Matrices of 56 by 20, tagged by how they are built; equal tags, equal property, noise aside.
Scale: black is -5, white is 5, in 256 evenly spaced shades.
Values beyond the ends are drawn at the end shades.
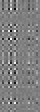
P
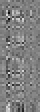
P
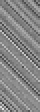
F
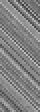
F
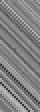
F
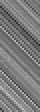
F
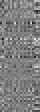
P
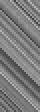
F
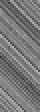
F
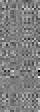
P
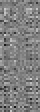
P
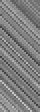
F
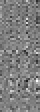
P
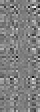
P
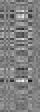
P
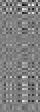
P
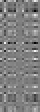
P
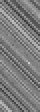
F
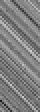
F
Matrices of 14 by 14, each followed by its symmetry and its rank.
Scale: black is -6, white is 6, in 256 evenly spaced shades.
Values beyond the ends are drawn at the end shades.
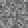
neither, full rank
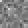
symmetric, rank three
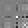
symmetric, rank two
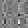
neither, rank two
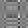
neither, rank one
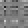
neither, rank two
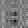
neither, rank two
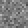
neither, full rank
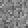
neither, full rank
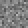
neither, full rank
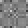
symmetric, rank two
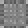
symmetric, rank two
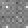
symmetric, rank three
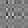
neither, rank one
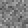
neither, full rank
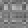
neither, rank two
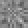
symmetric, rank three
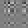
neither, rank one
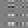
neither, rank one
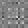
symmetric, rank two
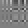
neither, rank one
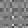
neither, rank two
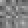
symmetric, rank two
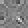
symmetric, rank three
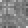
symmetric, rank three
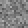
neither, full rank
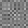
symmetric, rank two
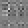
neither, rank two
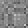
symmetric, rank three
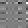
neither, rank one
